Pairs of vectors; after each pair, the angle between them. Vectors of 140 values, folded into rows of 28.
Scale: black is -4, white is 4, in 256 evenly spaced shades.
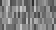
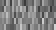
partly aligned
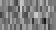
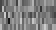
orthogonal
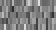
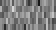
nearly opposite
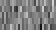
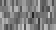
partly opposed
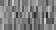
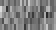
partly aligned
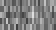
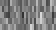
partly aligned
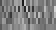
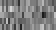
orthogonal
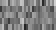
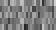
nearly parallel
